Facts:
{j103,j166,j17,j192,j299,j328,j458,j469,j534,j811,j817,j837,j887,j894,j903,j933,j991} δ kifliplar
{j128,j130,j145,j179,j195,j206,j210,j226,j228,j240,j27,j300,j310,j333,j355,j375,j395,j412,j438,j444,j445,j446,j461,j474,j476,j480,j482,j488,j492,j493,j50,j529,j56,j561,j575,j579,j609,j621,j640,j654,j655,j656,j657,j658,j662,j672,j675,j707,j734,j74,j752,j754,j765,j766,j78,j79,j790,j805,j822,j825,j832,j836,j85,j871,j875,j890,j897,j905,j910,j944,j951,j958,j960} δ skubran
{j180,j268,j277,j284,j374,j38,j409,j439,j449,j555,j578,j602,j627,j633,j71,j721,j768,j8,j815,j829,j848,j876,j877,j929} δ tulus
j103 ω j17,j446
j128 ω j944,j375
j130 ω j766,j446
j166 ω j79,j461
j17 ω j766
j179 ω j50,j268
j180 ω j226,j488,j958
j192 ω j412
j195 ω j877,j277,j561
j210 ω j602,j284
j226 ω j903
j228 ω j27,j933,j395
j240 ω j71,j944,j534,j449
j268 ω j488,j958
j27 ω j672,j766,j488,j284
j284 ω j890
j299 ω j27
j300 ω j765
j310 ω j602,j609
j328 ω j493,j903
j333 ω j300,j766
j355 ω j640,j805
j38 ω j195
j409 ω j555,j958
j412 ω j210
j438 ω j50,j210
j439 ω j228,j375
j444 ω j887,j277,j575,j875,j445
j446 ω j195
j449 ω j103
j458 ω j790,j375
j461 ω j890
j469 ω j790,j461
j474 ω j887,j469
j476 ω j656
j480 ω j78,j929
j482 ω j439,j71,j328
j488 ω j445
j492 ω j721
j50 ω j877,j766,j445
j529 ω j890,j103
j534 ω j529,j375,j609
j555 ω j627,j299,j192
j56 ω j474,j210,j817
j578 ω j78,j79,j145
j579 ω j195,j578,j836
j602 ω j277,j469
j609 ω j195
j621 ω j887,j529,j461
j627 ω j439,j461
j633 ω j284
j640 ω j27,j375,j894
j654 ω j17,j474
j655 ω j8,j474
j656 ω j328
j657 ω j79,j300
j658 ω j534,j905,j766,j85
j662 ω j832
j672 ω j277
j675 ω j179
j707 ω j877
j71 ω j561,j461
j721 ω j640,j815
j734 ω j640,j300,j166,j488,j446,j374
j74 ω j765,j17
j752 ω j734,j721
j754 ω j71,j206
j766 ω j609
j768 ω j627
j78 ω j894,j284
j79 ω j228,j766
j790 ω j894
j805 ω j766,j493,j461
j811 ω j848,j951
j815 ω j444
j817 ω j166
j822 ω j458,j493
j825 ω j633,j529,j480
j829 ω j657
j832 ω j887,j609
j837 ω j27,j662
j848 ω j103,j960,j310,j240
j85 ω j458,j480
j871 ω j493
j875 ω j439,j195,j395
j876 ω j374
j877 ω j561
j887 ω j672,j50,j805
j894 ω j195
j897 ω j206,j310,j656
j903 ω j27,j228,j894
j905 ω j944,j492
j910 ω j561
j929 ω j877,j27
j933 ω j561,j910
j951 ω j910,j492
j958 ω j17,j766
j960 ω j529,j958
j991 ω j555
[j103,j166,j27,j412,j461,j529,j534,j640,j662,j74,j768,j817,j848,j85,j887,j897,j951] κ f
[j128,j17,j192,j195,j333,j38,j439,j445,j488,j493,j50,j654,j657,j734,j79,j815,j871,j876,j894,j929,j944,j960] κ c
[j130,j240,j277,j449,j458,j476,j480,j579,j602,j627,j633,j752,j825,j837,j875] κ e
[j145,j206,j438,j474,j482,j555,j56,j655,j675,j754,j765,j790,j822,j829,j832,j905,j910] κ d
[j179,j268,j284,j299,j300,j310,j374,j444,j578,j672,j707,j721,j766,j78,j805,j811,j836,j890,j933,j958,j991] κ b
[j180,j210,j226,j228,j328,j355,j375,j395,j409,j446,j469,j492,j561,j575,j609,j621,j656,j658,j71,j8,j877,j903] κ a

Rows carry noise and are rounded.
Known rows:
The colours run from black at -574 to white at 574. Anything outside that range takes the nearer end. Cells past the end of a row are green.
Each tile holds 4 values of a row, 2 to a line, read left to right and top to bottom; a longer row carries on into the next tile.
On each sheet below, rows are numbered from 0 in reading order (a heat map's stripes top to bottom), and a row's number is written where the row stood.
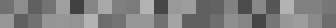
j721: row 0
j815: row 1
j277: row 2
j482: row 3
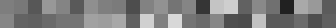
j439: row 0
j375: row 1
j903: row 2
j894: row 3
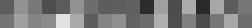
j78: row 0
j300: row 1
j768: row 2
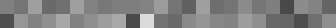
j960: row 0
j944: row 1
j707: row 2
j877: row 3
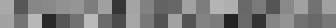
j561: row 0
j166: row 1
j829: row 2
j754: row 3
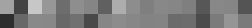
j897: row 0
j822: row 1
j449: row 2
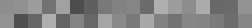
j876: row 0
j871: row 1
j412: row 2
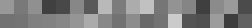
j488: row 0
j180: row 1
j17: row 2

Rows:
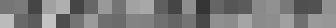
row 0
j991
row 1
j38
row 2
j268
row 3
j445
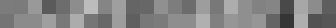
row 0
j179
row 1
j461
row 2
j310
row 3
j837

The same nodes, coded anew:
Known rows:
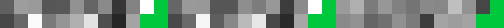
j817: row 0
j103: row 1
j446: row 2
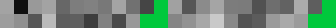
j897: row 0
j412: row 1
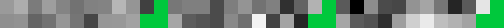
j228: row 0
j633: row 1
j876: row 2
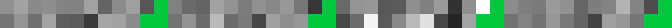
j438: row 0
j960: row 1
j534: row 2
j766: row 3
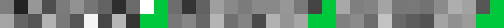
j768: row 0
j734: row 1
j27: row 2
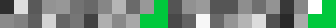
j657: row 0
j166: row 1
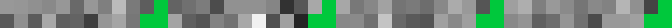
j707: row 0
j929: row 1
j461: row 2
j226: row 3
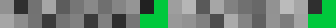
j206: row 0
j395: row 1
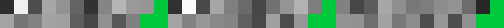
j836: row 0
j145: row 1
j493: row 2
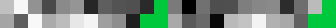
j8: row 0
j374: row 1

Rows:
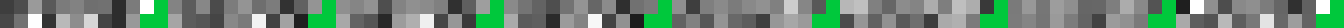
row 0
j299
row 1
j602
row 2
j71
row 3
j277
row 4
j752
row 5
j675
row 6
j78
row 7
j829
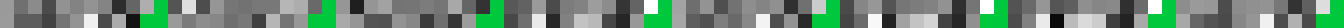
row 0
j268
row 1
j765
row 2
j656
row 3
j811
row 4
j848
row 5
j933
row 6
j328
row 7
j180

